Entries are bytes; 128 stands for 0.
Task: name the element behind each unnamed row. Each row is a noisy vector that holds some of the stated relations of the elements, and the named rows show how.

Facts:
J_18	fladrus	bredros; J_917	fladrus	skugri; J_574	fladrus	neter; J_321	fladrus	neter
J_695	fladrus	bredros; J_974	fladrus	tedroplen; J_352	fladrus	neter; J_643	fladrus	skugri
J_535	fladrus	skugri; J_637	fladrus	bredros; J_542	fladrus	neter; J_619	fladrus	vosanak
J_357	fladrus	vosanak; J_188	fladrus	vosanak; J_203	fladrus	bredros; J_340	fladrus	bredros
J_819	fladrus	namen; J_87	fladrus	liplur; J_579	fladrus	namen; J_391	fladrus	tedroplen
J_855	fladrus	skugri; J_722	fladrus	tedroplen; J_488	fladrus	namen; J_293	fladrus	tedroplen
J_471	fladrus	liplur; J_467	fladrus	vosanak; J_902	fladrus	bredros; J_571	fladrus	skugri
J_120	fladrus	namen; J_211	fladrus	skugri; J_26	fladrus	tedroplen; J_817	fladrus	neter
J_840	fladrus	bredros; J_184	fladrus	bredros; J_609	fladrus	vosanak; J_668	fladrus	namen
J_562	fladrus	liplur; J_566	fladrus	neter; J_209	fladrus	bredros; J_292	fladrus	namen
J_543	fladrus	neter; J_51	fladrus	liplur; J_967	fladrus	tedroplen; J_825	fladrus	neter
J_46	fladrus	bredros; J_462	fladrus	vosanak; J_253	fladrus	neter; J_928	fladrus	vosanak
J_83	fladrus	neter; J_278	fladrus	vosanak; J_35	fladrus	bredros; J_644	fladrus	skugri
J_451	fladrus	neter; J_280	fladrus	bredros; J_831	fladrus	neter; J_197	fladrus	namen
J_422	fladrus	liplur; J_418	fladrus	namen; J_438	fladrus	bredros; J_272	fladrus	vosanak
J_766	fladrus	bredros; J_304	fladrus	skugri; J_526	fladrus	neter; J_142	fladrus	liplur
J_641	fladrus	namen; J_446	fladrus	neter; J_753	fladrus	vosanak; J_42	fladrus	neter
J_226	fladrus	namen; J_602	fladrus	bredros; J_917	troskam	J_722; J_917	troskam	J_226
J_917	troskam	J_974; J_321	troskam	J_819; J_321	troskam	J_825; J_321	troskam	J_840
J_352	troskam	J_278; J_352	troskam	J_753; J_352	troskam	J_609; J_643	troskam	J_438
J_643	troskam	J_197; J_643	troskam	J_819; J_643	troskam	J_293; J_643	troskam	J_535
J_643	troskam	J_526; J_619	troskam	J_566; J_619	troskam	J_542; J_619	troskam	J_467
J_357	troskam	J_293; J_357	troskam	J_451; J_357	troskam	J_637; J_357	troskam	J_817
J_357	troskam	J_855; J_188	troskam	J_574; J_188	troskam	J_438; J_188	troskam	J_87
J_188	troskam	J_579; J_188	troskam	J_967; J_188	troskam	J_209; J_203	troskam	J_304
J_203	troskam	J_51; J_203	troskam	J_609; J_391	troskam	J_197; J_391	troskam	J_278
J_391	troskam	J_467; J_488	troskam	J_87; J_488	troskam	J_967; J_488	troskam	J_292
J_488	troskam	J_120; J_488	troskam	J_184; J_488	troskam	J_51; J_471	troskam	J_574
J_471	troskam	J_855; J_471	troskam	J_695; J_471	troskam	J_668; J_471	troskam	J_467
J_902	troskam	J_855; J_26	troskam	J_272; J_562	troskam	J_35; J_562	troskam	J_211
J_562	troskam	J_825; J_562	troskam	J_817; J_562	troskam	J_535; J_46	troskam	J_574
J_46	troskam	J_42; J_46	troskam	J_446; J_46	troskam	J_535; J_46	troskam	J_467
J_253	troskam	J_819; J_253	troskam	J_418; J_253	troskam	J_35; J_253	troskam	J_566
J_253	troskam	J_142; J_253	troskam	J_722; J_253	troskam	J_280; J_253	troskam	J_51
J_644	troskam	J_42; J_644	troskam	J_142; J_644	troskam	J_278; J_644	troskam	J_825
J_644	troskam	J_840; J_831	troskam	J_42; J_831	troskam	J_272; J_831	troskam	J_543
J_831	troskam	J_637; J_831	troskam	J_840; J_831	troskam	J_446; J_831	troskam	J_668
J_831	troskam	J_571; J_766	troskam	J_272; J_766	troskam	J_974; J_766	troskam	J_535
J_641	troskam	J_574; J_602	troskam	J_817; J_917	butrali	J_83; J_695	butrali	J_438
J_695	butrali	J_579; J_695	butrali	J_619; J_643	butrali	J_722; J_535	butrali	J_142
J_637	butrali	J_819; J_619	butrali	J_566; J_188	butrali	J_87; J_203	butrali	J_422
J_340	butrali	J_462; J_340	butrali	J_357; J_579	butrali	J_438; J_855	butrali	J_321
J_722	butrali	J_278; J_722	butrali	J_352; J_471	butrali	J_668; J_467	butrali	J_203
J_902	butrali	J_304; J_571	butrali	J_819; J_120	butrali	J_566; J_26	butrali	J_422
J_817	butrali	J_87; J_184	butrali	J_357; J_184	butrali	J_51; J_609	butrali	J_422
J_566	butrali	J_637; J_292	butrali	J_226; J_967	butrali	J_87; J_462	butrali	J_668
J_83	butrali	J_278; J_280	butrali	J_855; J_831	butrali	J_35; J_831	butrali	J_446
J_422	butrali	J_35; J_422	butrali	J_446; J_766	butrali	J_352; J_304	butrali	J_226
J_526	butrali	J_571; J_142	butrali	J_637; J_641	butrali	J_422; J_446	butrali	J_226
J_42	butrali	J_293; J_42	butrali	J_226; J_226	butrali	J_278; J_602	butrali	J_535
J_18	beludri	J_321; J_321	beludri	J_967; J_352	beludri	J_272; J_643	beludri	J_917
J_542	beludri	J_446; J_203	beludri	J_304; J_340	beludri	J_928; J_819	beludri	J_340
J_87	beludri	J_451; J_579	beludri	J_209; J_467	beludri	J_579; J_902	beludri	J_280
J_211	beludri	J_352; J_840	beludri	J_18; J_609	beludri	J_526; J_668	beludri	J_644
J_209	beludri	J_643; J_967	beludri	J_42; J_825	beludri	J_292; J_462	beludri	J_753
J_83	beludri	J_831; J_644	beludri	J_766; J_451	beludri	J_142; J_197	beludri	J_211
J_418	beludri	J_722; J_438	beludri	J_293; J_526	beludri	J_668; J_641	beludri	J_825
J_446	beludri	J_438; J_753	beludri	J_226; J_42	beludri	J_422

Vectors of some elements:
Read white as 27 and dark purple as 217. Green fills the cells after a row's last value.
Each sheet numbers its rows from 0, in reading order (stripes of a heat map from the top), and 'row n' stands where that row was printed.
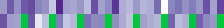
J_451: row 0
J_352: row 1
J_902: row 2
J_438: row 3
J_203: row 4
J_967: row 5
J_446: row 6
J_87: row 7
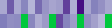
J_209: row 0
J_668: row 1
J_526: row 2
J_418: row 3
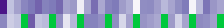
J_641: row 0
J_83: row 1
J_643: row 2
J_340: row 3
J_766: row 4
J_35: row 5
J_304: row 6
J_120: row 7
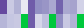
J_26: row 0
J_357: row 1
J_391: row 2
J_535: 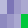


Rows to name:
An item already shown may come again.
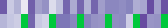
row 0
J_26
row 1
J_321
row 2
J_695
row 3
J_579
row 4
J_840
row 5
J_566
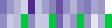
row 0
J_644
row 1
J_641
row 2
J_46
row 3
J_917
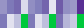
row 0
J_278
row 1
J_278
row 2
J_467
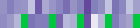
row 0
J_197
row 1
J_142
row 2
J_446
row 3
J_352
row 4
J_602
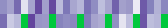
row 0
J_42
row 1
J_566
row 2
J_280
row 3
J_562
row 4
J_643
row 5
J_253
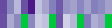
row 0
J_471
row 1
J_641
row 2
J_188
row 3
J_855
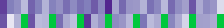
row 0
J_352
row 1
J_253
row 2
J_462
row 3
J_574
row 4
J_819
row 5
J_928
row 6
J_609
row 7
J_974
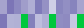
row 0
J_753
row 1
J_272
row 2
J_840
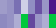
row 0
J_18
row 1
J_542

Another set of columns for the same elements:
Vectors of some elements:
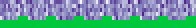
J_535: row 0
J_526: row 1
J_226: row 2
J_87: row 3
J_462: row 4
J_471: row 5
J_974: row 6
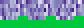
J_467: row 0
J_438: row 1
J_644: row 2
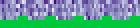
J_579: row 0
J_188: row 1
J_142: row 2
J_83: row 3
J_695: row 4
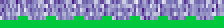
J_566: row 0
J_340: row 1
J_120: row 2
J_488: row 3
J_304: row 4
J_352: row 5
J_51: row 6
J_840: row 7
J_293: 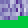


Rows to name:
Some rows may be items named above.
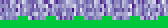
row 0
J_819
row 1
J_917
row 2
J_446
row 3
J_974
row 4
J_46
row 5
J_967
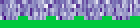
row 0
J_83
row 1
J_641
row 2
J_643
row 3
J_87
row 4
J_321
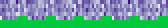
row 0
J_142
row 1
J_42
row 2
J_902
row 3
J_602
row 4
J_142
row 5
J_902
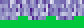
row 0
J_35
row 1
J_352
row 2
J_562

